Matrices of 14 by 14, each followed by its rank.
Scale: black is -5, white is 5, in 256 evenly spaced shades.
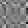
two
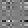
one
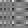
one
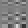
one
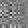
two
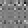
two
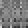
two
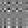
one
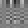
one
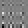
one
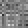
two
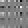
one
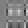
one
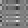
one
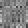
two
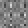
two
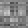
two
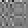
two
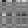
one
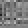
two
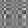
one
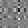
two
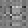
two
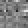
two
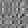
two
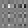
one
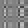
one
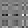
one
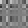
one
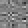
two
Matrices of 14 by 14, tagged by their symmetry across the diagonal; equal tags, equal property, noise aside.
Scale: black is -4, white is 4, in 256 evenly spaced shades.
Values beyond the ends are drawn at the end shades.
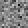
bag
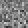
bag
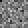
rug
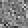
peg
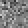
peg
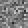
bag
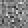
peg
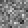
rug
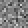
peg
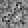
rug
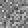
rug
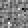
peg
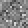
rug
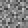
peg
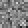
rug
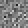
rug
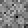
rug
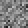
rug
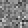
peg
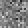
bag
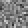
peg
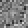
rug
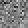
bag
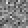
bag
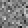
bag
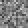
peg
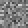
bag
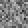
bag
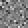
peg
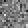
bag
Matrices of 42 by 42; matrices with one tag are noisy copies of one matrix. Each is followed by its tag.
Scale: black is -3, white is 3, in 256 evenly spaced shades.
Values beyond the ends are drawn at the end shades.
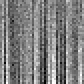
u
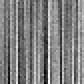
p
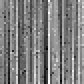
p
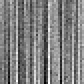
p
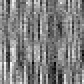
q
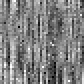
q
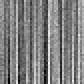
p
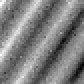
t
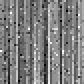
p
